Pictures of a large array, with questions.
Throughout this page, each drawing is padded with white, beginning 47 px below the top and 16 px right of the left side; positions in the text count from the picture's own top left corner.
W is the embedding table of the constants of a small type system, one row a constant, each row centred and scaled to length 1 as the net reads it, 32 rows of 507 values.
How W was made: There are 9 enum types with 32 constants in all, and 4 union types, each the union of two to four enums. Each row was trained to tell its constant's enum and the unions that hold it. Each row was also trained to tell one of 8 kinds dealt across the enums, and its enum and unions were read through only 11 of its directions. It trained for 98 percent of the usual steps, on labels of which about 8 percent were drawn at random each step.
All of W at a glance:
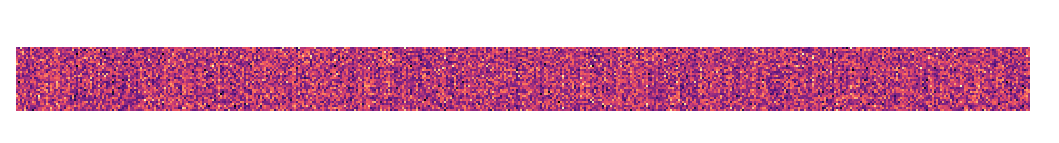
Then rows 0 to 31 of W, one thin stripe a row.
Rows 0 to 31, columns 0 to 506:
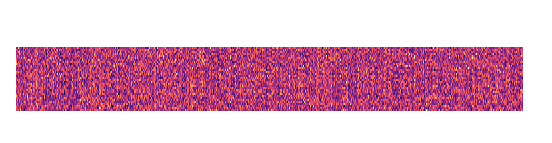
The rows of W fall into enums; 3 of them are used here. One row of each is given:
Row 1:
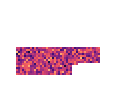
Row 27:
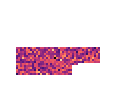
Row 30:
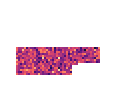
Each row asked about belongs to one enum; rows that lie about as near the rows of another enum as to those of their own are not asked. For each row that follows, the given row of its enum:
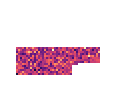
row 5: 27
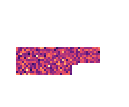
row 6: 1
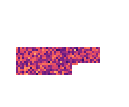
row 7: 30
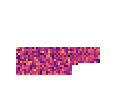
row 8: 1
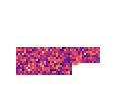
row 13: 30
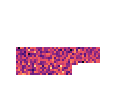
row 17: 27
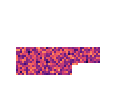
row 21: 30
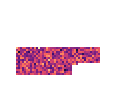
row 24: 1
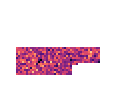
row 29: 30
